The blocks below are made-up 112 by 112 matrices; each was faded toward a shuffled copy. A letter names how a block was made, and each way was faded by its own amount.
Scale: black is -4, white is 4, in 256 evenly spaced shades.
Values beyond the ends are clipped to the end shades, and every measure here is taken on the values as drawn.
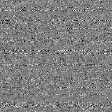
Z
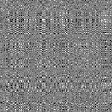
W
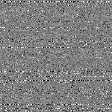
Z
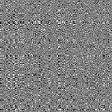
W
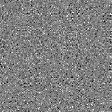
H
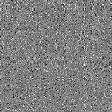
H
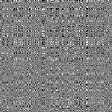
W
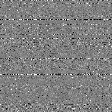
Z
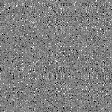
H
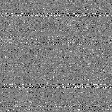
Z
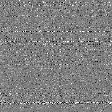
Z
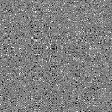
H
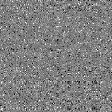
H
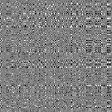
W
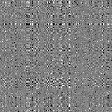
W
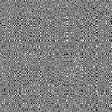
W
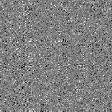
H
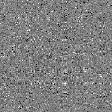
H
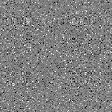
H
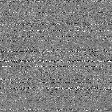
Z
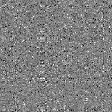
H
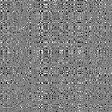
W
